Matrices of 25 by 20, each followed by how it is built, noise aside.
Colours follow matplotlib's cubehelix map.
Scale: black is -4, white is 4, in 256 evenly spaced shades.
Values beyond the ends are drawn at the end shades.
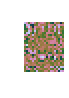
low rank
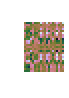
low rank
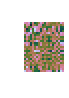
low rank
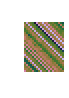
Toeplitz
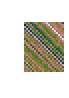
Toeplitz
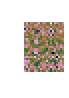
low rank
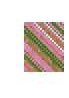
Toeplitz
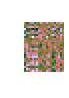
low rank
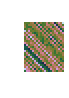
Toeplitz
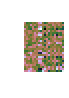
low rank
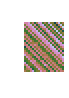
Toeplitz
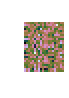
low rank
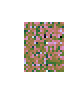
low rank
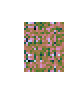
low rank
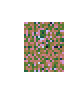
low rank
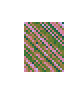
Toeplitz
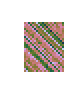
Toeplitz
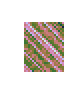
Toeplitz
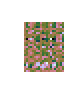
low rank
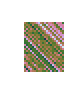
Toeplitz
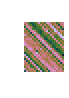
Toeplitz
